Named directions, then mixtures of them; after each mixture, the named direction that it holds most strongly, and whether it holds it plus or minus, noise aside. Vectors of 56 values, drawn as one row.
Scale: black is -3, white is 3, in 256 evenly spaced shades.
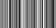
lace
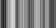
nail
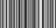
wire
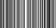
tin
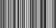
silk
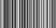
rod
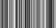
silk, minus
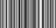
wire, plus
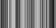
nail, plus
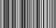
rod, plus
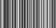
rod, plus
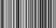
rod, minus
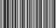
wire, minus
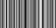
wire, plus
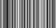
rod, plus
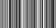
lace, plus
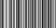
rod, minus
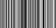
lace, minus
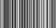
rod, plus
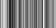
nail, minus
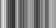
nail, minus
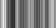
nail, minus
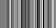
lace, minus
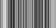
nail, minus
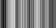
nail, plus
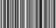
wire, minus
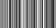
lace, plus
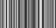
wire, plus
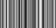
wire, plus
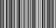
tin, plus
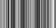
nail, minus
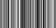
lace, minus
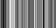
nail, plus
